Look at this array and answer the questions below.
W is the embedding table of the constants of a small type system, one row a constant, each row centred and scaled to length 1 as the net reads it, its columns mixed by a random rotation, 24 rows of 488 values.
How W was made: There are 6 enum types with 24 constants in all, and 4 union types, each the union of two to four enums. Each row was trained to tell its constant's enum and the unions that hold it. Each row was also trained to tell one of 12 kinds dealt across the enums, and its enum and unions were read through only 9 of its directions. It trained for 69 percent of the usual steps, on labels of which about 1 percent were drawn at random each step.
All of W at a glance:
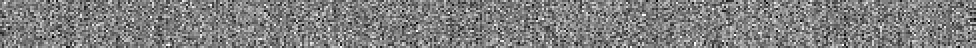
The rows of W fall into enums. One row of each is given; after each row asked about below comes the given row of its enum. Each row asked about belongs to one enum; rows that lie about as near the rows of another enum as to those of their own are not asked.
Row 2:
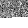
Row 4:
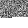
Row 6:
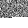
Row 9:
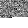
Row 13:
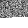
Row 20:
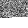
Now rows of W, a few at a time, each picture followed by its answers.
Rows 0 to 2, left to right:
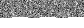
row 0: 9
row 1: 13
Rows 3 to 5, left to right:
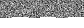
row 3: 13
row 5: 13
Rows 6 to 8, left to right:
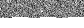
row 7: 9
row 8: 2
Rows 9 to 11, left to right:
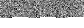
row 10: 4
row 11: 20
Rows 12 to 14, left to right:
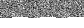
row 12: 9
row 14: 13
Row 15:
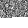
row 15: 4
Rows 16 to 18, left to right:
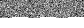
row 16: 20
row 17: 9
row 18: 2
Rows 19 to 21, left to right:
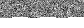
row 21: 9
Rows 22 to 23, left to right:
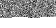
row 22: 2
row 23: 20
